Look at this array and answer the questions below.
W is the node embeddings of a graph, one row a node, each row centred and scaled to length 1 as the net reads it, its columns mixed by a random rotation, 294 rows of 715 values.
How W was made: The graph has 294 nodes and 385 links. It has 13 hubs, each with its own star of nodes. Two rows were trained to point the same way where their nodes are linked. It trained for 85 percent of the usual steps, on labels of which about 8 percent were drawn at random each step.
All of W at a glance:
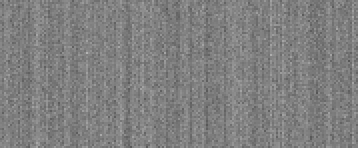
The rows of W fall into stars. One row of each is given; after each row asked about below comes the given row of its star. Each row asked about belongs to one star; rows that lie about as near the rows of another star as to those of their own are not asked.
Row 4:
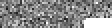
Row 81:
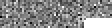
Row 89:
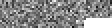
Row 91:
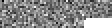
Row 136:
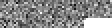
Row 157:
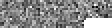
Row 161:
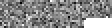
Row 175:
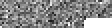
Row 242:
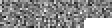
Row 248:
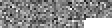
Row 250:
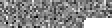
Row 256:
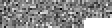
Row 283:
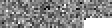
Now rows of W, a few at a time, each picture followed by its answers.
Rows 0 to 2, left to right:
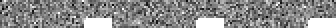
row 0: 91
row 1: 161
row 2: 157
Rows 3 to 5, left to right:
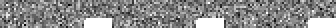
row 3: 136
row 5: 161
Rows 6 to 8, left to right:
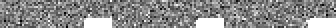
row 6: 136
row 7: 175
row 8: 89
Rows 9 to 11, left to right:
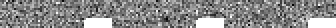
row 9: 89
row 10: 175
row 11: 4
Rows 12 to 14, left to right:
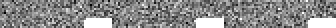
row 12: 250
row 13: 89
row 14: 161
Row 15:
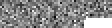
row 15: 250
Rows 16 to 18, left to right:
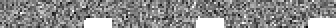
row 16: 248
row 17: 250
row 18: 248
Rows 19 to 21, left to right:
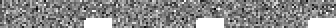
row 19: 283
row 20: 242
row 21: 4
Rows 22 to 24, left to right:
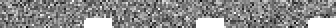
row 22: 242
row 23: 175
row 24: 175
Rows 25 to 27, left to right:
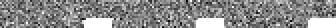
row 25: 161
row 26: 242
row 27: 175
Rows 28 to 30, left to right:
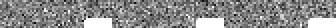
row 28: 242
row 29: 242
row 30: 175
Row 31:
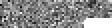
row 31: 242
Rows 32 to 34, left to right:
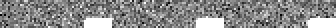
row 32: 256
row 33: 4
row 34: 161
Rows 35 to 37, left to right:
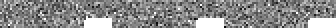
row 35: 4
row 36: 161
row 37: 91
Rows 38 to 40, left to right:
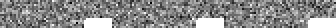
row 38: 248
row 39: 136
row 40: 161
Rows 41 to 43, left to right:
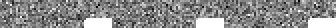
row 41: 248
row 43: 250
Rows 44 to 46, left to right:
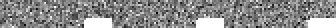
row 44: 136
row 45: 256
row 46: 283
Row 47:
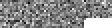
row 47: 175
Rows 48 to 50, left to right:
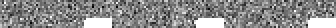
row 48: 4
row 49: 161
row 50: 4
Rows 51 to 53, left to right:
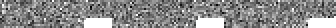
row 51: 89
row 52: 91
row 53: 136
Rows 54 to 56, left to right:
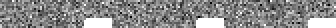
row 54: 157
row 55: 248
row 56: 283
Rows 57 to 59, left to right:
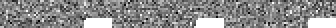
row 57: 175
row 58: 81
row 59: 250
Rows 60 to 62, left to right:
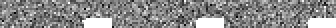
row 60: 89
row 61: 136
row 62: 242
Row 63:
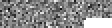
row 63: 256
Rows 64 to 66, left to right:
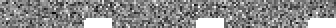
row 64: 157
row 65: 175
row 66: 157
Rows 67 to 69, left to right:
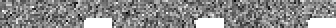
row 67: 89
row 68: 161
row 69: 81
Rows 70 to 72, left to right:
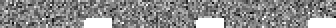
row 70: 81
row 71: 161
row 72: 161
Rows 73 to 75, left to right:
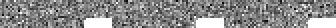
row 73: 248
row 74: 89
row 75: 157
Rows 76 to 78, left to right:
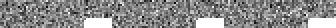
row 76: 157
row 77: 242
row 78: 4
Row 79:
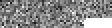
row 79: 250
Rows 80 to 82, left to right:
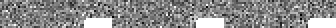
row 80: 91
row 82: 248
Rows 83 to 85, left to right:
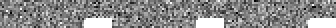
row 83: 250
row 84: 250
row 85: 161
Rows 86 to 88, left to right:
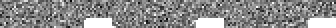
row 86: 175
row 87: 175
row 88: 89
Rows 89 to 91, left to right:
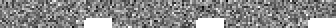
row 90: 89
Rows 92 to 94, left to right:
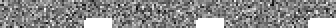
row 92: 242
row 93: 157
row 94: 283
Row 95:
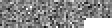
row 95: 256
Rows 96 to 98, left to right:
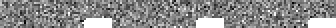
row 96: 157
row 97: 4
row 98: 248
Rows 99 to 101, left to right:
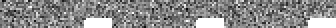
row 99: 256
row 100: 283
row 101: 256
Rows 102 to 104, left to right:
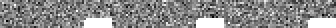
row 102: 81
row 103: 175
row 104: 175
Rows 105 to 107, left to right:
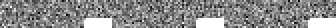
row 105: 4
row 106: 4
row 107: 175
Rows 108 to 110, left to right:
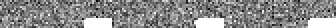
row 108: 161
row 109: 161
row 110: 81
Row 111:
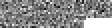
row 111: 283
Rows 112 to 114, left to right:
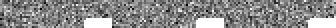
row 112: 283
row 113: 136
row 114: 283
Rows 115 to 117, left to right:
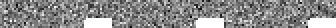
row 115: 4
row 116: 161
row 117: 161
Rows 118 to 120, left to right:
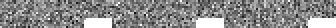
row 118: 175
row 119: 242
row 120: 4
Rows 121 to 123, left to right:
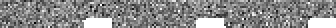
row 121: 89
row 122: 157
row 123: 175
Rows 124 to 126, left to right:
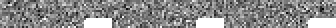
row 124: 157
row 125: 89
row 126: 157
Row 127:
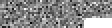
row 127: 4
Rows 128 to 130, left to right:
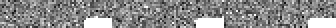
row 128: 250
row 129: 136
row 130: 161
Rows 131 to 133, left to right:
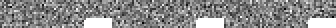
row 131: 157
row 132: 4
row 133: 250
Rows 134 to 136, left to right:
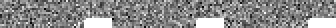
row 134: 81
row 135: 89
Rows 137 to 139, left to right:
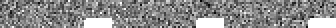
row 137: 81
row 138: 242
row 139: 248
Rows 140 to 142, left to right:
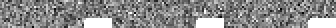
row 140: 136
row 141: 283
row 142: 157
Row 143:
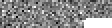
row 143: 89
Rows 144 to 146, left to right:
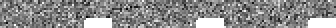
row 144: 248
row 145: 91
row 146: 175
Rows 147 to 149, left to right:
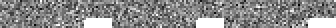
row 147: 4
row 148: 242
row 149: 136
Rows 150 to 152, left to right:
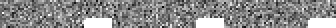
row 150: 161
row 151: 242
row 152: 81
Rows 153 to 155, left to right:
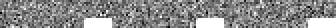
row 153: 89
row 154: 248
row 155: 136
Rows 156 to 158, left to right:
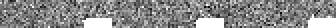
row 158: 81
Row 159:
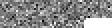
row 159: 248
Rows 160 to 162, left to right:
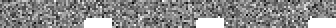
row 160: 256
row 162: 256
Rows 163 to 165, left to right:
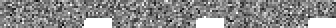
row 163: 157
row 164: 89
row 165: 136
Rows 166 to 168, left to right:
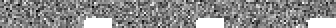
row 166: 4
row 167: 242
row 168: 136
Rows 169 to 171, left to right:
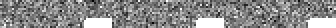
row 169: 242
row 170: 256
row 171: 89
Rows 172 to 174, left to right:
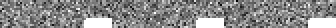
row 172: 161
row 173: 161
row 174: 175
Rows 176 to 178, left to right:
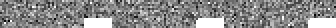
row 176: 136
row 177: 283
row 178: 250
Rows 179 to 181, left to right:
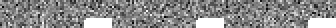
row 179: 250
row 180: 4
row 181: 250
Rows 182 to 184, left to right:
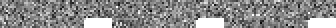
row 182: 250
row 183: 157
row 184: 175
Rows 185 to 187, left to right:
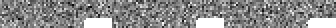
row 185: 91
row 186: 89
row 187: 157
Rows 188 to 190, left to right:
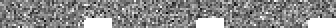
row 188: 91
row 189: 248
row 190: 161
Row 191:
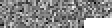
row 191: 242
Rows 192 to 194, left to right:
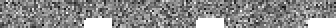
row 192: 283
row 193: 256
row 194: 4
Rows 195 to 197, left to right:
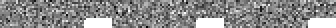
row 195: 283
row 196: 250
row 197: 89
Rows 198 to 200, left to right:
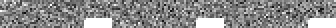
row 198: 4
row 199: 4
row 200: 136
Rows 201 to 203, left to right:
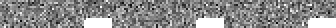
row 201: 242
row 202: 91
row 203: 136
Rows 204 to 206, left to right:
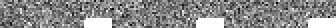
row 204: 283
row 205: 91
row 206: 91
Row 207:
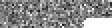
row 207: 157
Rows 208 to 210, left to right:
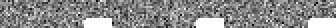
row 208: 161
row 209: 161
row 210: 175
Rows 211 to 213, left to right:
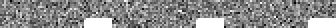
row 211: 248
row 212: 136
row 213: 250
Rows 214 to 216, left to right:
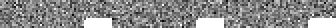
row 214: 283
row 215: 89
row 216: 250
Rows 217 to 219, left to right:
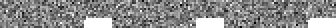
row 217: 250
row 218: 136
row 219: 81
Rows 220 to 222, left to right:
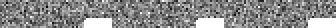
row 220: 157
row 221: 256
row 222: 4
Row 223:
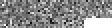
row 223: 4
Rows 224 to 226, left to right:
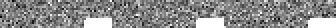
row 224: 81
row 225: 91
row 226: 175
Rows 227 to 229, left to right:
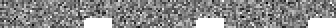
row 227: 89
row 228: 81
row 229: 81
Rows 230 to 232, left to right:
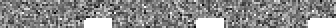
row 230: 248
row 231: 161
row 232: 161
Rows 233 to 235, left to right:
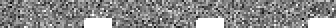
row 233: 248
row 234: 175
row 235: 136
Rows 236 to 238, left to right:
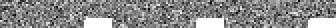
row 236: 256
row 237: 136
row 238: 250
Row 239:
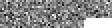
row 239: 81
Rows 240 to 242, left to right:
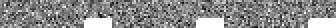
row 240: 175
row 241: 250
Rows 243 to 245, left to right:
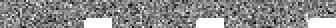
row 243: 175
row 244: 250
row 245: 4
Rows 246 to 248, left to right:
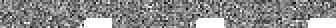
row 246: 89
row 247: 81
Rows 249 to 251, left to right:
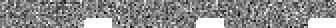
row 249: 81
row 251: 256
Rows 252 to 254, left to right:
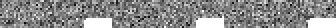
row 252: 175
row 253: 283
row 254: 175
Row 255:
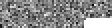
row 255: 91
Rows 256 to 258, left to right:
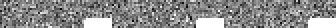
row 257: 248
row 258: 250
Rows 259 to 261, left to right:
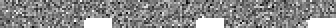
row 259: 283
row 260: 89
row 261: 81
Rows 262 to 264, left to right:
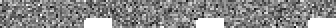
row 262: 242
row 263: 256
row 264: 256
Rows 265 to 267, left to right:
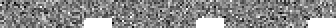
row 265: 157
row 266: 89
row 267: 81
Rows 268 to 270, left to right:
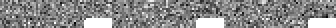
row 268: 283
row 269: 136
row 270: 175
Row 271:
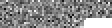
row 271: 89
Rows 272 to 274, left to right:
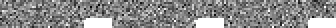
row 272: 89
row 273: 175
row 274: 242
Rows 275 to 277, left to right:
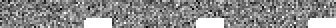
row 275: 256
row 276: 161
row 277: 242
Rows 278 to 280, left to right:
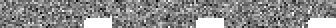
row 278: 283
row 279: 256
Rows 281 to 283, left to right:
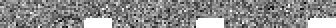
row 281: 136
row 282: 248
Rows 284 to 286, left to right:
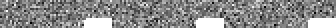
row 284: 81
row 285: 161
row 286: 89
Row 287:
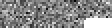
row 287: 89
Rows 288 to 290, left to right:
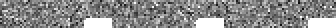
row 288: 89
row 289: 157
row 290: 242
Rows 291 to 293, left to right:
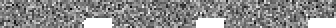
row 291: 157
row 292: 91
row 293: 4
